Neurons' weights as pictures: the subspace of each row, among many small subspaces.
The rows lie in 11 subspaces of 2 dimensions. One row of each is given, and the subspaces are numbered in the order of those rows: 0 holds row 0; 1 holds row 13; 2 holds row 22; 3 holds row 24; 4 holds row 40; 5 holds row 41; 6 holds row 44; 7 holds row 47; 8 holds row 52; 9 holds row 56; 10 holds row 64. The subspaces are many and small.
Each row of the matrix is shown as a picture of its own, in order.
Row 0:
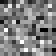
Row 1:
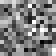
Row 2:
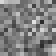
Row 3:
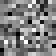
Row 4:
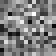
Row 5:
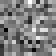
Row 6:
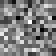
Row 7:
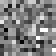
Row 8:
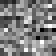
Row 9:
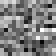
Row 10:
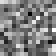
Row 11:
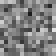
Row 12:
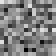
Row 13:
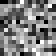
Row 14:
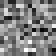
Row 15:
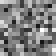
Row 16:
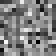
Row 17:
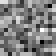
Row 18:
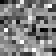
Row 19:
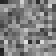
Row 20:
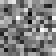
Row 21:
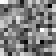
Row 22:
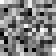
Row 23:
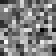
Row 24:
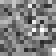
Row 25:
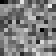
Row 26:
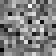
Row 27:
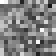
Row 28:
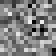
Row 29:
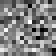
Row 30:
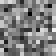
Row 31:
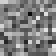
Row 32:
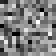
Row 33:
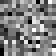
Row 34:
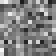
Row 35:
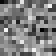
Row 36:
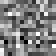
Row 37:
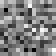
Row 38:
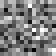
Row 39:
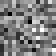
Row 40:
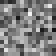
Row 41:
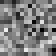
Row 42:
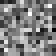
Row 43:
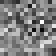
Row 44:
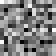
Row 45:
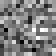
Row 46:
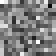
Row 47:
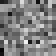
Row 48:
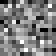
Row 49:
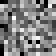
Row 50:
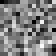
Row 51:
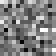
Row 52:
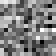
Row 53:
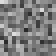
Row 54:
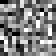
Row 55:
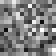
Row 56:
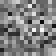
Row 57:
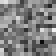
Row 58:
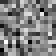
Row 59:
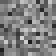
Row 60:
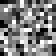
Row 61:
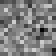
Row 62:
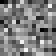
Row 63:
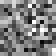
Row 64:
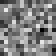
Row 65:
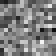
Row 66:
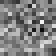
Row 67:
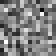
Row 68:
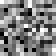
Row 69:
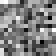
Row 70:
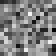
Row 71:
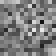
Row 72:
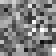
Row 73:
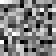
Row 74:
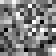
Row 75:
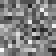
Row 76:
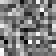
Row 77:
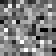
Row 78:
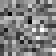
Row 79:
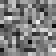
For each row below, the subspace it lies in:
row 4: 9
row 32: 6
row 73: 6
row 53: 6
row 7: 0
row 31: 5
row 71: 9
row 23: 10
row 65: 8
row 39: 7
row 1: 3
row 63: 3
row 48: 0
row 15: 10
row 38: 2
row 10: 5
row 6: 4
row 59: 10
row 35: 1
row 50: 9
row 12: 6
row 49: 0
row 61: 10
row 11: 4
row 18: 1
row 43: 9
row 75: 2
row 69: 8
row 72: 3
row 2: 9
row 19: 7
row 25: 1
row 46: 0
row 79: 6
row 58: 2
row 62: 0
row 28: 3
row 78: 7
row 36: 3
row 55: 5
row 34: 8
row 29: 10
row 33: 7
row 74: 5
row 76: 10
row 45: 1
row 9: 8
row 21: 7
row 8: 8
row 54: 6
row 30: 4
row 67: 2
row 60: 10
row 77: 0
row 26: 5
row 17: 7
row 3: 3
